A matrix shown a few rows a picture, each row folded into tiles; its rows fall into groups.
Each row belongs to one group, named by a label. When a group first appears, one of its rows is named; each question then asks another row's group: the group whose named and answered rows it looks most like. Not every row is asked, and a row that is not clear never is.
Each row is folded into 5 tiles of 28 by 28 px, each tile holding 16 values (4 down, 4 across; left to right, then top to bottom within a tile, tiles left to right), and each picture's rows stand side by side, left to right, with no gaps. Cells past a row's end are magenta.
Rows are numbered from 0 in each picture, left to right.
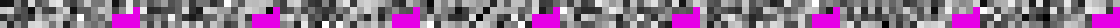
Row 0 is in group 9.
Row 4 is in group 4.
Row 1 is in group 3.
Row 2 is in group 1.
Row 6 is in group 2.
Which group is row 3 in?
1
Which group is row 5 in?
3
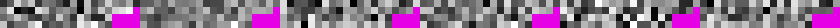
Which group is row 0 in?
9
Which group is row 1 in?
9
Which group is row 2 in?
3
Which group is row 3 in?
9
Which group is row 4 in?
4
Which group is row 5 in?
1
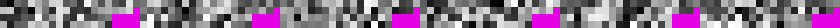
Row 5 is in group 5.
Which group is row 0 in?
9
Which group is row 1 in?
1
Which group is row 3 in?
9
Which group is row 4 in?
4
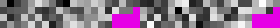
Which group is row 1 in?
2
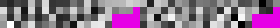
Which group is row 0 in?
2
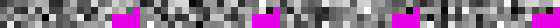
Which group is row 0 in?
2
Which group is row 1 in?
2
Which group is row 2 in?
1
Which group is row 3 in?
2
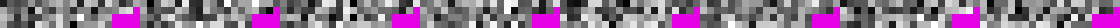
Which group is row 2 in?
3
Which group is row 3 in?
4
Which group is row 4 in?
5
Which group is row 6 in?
9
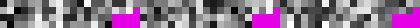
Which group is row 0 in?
9
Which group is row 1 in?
9
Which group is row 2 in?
1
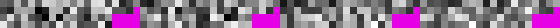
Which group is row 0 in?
1
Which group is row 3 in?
4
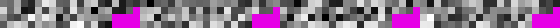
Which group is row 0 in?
4
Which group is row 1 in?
4
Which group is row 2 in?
5
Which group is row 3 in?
1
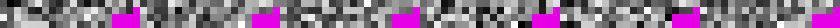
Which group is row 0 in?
5
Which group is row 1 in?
2
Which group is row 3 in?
4
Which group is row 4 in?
5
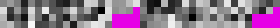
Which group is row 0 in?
2
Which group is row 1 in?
3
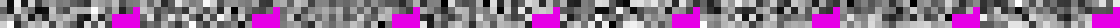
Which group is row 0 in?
1
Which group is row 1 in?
4
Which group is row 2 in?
4
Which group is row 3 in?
9
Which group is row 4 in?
5
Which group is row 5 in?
5
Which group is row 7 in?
5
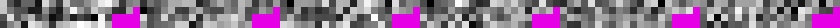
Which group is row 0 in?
3
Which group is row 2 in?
1
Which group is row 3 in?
5
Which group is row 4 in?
9
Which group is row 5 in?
4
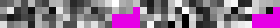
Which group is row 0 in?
9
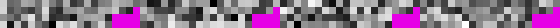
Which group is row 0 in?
3
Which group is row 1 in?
3
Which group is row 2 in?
2
